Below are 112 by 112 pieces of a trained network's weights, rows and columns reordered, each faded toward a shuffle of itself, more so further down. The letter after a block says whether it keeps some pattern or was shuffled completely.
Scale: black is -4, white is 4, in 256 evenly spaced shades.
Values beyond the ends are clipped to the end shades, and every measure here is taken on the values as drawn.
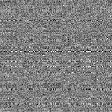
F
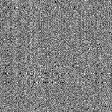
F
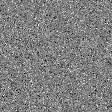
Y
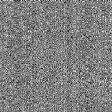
F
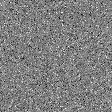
Y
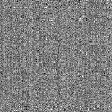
F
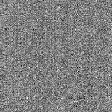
F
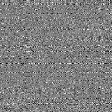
F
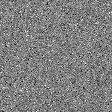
Y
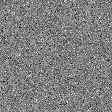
Y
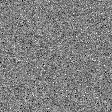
Y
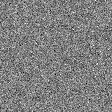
Y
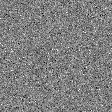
Y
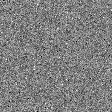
Y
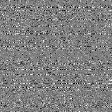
F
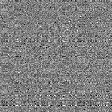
F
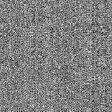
F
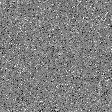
Y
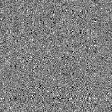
F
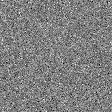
Y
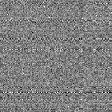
F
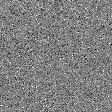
Y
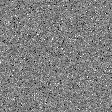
Y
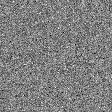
Y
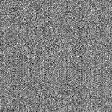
F
